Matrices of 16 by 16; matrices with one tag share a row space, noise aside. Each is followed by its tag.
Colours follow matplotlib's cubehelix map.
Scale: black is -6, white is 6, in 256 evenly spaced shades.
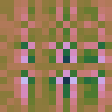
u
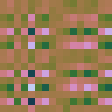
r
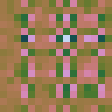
u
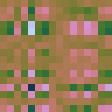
r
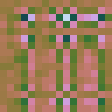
u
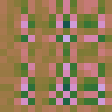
u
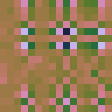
u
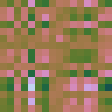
r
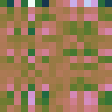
r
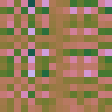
r
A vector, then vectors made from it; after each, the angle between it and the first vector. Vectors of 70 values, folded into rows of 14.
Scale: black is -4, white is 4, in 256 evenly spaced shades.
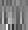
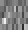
orthogonal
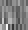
nearly parallel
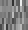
partly opposed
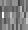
partly aligned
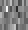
orthogonal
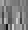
nearly opposite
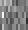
orthogonal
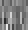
nearly parallel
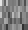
partly opposed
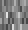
partly opposed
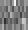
orthogonal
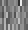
partly opposed
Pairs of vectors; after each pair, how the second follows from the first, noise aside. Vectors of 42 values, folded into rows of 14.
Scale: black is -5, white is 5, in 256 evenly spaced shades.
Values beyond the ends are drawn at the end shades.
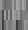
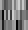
scaled up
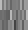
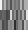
scaled up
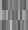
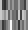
scaled up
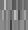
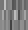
copied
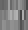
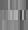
copied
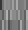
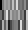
scaled up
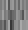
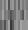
copied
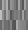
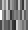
scaled up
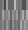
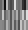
scaled up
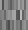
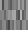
copied
